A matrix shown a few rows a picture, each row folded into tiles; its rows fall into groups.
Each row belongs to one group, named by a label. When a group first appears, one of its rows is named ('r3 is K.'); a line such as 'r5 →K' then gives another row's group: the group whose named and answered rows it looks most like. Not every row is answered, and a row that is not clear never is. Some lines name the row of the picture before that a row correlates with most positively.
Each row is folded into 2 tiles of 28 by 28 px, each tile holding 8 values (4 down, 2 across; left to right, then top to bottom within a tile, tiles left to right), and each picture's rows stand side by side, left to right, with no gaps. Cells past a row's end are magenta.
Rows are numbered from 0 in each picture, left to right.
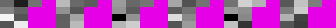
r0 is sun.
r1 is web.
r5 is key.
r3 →sun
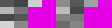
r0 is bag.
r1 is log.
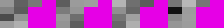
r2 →web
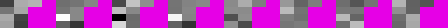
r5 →log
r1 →key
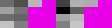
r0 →bag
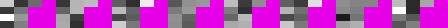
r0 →sun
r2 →bag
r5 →bag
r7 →log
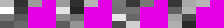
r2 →sun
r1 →log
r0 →log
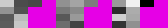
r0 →web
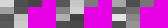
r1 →key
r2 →sun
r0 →web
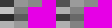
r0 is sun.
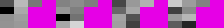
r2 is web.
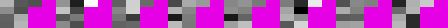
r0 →web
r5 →log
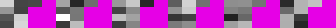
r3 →key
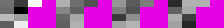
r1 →web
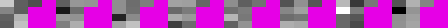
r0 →web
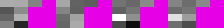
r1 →web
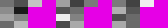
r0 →log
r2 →bag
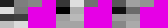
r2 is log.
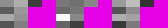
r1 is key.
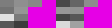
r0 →key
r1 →bag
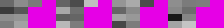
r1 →bag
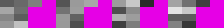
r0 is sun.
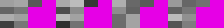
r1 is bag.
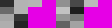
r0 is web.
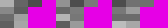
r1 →sun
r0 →web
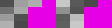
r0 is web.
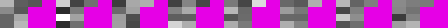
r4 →bag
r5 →bag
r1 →sun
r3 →bag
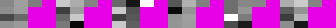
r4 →key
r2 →bag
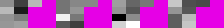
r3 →web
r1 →key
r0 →log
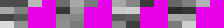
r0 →bag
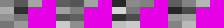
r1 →bag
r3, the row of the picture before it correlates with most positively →3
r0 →log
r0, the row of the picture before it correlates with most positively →3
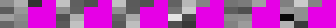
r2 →web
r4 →log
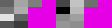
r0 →key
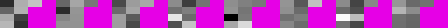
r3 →sun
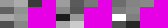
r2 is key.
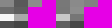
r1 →key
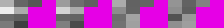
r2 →web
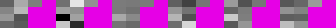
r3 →sun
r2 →key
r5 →bag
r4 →sun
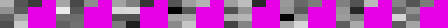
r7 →sun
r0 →web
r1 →log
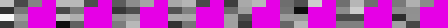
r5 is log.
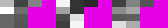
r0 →log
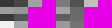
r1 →bag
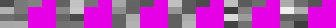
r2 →web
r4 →sun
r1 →key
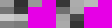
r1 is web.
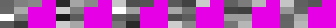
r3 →bag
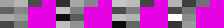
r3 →sun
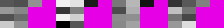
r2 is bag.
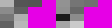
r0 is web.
